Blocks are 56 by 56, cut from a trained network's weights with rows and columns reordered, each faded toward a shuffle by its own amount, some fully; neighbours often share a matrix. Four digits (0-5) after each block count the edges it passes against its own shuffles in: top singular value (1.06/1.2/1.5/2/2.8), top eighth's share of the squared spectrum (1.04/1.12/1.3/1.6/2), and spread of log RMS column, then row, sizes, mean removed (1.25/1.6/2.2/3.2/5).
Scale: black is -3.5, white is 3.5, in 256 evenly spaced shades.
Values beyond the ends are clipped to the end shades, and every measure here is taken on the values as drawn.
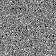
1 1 0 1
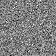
0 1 0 0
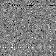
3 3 1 1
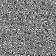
1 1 0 1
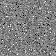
0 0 0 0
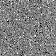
0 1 0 0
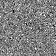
0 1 0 0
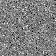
0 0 0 0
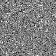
1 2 0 1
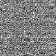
3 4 2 1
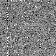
2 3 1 0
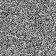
0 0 0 0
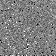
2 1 0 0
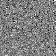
2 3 1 1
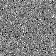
0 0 0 0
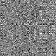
3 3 2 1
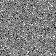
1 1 0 0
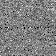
2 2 0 1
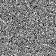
1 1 0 0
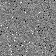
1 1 0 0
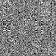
3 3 2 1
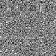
3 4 1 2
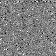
1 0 0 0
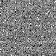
2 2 1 0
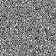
3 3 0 1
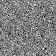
0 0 0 0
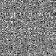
3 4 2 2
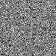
3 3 1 1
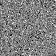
0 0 0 0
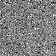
1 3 0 1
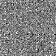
2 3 0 2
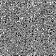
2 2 1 2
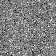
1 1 0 0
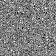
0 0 0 0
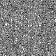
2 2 0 1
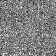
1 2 0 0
